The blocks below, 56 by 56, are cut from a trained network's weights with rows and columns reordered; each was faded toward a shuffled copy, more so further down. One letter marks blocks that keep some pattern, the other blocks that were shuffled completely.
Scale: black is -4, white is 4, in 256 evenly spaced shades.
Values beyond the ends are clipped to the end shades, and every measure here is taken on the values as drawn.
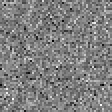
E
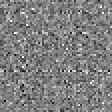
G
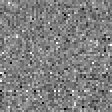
G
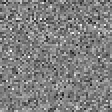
G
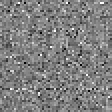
G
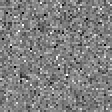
E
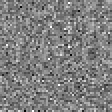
G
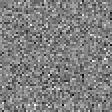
G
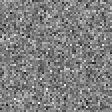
E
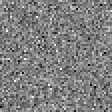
E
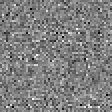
G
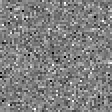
E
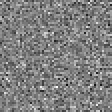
G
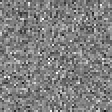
G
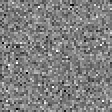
G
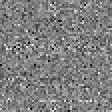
G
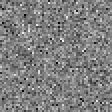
E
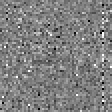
G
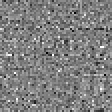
G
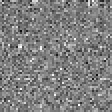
G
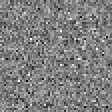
G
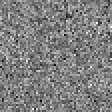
E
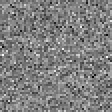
E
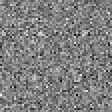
G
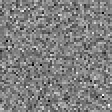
E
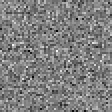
E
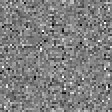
G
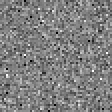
E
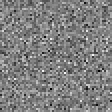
G
